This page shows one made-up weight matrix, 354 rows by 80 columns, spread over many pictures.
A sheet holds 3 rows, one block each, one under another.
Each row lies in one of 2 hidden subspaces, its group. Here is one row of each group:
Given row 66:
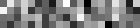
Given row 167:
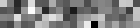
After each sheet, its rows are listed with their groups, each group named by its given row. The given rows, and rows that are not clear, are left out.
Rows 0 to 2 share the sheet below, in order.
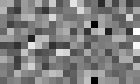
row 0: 167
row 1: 66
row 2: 167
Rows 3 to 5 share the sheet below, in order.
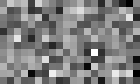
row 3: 167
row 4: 167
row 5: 66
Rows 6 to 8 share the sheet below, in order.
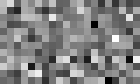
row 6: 167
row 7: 167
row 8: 66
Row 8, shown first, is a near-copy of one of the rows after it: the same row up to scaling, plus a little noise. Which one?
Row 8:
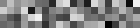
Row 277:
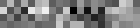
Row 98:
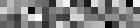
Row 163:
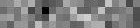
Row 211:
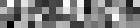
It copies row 98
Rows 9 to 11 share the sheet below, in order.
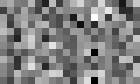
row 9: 66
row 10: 167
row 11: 167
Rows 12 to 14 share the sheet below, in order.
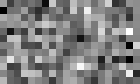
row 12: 66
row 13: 167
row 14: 167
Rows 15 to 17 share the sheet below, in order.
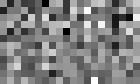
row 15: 66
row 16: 66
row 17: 167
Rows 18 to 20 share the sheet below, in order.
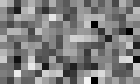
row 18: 167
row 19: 167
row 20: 167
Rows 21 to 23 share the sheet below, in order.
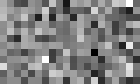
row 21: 66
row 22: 167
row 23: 66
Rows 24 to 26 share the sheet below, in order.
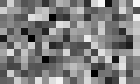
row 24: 66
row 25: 66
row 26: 66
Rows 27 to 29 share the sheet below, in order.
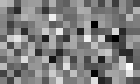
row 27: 167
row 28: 66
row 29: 66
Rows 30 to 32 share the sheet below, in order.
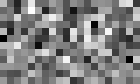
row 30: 167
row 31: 66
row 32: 66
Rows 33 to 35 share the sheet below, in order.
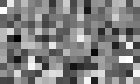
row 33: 66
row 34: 167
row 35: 167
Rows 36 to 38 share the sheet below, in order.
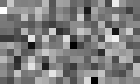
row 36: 66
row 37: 66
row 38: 167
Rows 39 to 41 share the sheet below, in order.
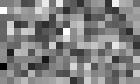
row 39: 66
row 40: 66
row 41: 66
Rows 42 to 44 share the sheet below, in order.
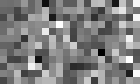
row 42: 66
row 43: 66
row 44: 167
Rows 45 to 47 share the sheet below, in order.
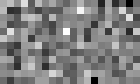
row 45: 167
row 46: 66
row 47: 167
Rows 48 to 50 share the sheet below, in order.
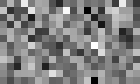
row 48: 66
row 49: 66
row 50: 167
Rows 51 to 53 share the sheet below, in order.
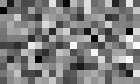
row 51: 66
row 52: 66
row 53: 167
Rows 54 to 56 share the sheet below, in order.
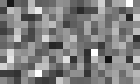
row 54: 167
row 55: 167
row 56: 66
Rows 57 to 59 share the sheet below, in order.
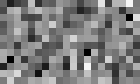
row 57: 167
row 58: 167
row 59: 66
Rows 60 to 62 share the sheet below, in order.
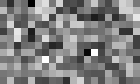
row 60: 66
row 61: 167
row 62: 66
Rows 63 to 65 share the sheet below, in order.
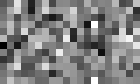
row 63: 167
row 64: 66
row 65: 167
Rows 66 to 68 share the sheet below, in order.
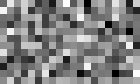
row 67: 167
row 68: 66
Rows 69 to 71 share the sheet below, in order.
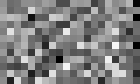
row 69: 66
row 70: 66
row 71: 66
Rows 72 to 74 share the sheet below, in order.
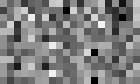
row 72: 66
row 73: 167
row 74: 167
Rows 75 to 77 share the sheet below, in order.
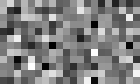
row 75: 167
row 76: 167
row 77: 167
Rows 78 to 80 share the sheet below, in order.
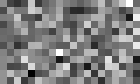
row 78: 167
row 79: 66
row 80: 66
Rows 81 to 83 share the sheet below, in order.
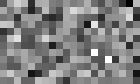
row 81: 167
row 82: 167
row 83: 66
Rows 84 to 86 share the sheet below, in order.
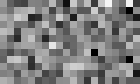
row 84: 66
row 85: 167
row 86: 167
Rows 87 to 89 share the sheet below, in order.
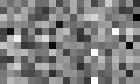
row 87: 66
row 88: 167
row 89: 167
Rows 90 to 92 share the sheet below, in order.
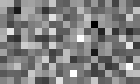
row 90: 167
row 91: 167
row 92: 66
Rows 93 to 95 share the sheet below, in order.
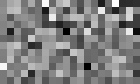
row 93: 66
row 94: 66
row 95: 66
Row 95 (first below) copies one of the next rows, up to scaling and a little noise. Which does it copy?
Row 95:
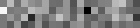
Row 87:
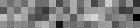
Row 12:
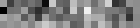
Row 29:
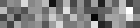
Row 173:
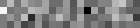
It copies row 173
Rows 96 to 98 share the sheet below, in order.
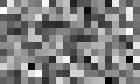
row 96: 66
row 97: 167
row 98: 66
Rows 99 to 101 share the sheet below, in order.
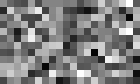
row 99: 167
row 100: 167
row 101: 66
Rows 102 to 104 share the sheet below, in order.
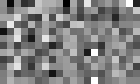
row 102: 66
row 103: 167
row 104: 167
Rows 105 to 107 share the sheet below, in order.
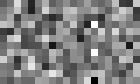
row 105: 167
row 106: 167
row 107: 167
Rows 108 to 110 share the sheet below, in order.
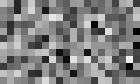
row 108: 167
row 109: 66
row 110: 66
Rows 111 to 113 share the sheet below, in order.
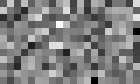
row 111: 66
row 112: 66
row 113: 167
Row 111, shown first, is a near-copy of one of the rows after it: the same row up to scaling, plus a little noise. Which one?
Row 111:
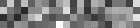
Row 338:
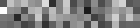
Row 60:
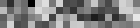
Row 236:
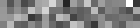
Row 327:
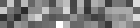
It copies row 327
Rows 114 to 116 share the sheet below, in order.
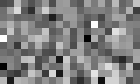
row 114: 167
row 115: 66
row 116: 66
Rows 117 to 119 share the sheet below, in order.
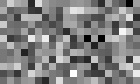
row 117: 167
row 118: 66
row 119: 66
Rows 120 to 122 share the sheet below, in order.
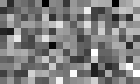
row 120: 66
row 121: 167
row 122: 66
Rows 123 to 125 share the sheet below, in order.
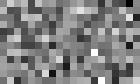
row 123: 167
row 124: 167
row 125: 66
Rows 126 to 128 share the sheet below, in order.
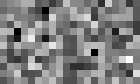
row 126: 66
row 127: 167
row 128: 167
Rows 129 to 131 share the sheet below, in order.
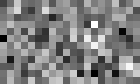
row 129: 167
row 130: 66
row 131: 66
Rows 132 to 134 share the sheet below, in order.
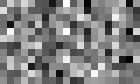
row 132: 66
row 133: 66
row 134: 66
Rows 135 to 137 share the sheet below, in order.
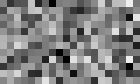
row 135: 167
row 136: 66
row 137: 66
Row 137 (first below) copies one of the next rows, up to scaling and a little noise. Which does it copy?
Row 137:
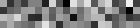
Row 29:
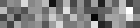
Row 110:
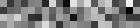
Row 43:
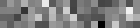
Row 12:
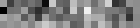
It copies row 110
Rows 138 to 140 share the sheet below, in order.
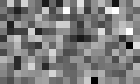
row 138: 66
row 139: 167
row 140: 167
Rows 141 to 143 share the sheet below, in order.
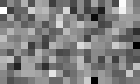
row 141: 66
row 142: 66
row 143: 167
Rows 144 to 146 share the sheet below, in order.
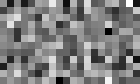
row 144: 66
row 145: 167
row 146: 66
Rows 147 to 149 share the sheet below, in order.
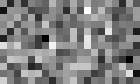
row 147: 66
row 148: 66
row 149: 167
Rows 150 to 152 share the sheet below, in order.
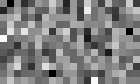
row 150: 66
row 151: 66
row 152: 167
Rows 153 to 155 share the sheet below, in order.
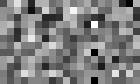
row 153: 167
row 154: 167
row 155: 167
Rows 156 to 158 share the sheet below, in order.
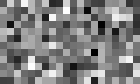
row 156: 66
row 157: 167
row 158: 167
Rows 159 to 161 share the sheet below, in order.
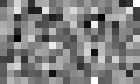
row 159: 167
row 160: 167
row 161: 167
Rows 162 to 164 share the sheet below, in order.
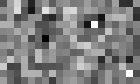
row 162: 167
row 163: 66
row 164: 167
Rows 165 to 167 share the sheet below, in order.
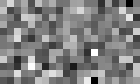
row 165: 167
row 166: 167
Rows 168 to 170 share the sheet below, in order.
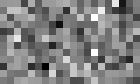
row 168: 66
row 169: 167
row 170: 66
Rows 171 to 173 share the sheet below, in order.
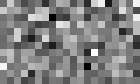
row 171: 66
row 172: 167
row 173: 66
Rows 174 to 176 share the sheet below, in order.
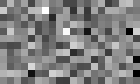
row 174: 66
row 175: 66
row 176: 66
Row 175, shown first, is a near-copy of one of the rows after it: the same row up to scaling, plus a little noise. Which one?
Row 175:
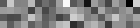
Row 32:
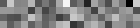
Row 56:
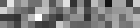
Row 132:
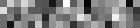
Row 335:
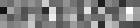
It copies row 32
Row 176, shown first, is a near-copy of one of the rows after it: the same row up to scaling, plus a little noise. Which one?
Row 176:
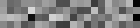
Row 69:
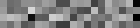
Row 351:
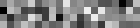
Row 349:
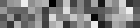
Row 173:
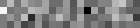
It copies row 69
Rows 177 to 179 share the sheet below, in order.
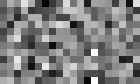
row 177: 66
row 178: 167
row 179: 167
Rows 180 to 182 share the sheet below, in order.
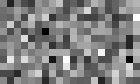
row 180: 66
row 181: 66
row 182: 66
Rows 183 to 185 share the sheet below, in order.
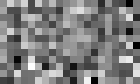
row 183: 167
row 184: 167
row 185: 167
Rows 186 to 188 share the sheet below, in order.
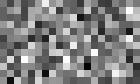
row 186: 66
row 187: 66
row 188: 66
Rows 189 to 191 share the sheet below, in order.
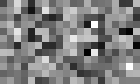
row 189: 167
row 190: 167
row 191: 66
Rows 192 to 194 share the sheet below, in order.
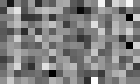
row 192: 167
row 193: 167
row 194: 167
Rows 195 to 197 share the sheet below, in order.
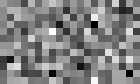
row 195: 66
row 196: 66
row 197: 167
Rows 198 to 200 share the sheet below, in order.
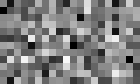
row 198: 66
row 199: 66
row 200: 66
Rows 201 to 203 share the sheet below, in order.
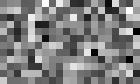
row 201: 66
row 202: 167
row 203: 167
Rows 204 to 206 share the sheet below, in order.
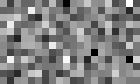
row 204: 66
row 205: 167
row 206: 66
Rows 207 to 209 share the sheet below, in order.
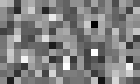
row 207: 167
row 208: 167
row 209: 66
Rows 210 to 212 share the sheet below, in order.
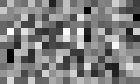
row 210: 66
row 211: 66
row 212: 66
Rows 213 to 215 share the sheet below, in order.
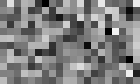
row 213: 66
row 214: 66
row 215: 167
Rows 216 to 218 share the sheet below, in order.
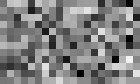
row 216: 167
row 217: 66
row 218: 66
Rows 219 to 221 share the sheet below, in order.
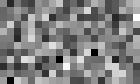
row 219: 66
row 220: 167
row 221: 66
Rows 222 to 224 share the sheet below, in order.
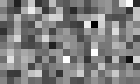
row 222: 167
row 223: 167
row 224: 66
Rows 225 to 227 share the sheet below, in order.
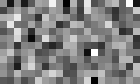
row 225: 66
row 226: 167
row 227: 167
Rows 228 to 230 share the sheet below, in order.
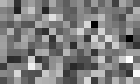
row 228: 167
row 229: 66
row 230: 167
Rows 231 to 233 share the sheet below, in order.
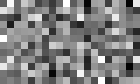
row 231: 66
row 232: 66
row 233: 66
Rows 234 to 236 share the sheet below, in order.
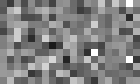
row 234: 167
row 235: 167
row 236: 66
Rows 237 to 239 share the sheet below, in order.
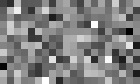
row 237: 167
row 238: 167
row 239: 66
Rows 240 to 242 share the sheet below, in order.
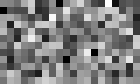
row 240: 66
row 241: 167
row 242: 66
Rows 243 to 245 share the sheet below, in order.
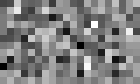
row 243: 167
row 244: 66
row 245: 66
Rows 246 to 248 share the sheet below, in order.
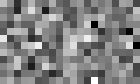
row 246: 167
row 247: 167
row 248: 167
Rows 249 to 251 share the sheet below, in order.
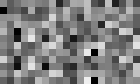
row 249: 66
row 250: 167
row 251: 167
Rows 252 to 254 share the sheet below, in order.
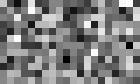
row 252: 167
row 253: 167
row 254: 66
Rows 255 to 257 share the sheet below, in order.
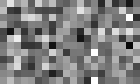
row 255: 167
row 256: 167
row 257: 167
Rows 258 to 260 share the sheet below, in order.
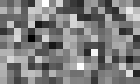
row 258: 66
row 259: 167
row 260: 167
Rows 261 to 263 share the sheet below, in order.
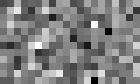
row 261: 167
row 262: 66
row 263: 167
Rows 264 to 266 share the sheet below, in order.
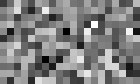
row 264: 167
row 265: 66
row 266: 66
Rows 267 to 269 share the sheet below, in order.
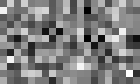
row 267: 66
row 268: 66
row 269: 167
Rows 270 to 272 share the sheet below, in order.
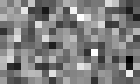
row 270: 66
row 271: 167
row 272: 167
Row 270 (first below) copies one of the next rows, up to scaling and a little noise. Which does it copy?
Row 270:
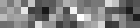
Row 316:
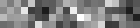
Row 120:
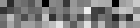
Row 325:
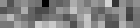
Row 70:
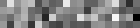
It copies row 316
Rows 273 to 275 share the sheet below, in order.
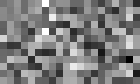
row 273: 66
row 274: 66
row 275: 167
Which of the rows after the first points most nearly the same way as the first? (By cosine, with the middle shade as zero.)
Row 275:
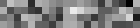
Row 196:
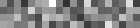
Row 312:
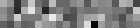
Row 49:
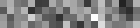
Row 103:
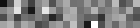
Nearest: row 103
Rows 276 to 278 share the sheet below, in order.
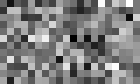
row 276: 167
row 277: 66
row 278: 66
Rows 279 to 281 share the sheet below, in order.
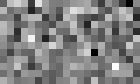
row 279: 167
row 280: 167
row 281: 167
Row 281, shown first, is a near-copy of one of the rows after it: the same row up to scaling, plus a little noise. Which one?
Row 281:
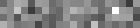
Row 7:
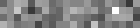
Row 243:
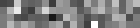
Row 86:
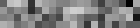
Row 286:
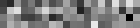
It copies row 7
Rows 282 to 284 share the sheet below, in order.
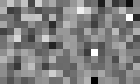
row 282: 167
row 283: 167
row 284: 167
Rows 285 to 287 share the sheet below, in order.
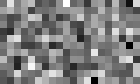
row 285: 66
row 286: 167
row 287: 167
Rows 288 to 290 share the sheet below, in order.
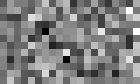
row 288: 66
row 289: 66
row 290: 66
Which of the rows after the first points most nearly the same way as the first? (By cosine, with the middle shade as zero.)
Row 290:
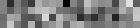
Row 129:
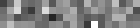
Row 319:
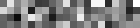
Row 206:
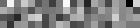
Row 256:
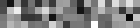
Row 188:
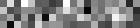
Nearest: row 256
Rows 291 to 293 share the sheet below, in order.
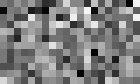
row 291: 66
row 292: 167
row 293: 66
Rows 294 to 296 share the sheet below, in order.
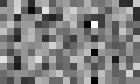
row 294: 167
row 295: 167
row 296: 167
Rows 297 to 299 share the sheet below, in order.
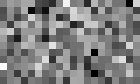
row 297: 66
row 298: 167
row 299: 66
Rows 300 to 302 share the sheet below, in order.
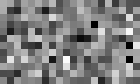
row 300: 167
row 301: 167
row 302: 66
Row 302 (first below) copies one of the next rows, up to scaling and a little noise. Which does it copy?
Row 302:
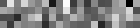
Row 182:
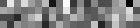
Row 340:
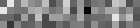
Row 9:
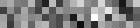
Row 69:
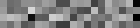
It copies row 182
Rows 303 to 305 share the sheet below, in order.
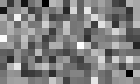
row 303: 66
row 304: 66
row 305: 167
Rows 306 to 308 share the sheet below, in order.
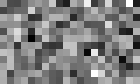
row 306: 66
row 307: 167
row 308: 66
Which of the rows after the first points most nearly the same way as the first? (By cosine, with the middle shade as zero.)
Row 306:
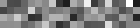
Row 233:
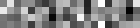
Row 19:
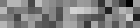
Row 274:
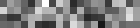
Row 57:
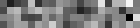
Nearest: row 57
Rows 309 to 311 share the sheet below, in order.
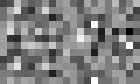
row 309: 167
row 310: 167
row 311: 167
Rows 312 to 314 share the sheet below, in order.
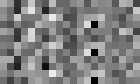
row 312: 167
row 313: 167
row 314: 167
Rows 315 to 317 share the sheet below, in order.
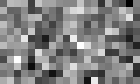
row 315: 167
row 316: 66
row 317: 167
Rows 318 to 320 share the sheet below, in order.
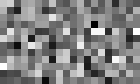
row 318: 167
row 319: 66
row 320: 66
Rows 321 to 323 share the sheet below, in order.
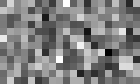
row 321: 66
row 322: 66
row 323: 66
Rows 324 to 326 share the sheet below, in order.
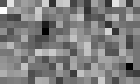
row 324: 66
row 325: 66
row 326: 66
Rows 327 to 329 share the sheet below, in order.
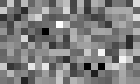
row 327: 66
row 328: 66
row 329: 66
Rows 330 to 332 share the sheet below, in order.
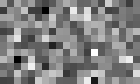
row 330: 66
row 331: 167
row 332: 167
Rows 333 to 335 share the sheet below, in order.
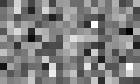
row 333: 167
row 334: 167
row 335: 66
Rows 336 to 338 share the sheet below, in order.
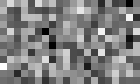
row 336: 167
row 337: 66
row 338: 66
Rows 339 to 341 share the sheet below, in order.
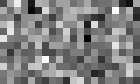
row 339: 167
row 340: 66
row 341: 66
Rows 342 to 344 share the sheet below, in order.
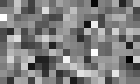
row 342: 167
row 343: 167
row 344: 66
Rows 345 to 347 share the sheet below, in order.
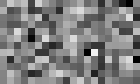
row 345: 167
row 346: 167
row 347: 66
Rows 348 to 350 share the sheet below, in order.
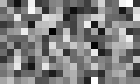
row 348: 167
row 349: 66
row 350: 167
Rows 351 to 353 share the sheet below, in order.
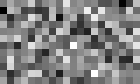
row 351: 66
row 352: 66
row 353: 66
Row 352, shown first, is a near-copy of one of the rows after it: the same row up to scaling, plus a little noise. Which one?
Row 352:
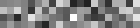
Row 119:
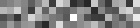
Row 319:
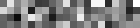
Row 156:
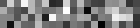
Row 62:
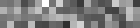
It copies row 119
